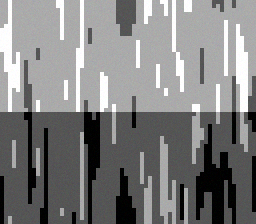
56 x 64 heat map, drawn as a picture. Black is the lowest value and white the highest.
Grain: streaks running down. Calmest part: top middle. Seam: horizontal, 50% of the way down, the top part higher. Ninth with the lowest average: bottom right.
